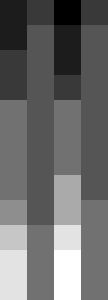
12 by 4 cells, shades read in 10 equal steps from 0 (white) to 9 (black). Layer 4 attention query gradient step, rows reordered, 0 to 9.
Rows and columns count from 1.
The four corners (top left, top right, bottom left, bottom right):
8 7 1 5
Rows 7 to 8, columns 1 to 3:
5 6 5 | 5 6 3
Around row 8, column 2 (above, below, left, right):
6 6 5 3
